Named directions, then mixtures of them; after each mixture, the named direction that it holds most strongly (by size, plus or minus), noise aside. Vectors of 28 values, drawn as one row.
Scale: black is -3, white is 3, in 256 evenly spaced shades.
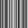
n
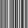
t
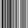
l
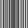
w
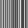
t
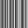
t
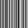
n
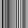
l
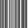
n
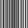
w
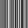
t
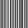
w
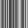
l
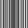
w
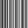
t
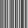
t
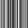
n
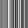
t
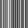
t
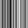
l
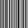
n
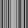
w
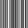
t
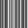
n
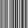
t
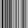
l
